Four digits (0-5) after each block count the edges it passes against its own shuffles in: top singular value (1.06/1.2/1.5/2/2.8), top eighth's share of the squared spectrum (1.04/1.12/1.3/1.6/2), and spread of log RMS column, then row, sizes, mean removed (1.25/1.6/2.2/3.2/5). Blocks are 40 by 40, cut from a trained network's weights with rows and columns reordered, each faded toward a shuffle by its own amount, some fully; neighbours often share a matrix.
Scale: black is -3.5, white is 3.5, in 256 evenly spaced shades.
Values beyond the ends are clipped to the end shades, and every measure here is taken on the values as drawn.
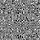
3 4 2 2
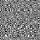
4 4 2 2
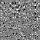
3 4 1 2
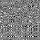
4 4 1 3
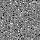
1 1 0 0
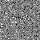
1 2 1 0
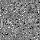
3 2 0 1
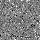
0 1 0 0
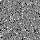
2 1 0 0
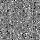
1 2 0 1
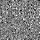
2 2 0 1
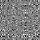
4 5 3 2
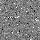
1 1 0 0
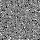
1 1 0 0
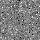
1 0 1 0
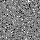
0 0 0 0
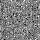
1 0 0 0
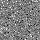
0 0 0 0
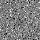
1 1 0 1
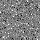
0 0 0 0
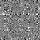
3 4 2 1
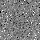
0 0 0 0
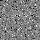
0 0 0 0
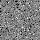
0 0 0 0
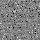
0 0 0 0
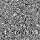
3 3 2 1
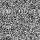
3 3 0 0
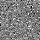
1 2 0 1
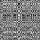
4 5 3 3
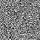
3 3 1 1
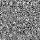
3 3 1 1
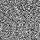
3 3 0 0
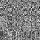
3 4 2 1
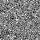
1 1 0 0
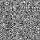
3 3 1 1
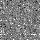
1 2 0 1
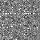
2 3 1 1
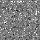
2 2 1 0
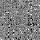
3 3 2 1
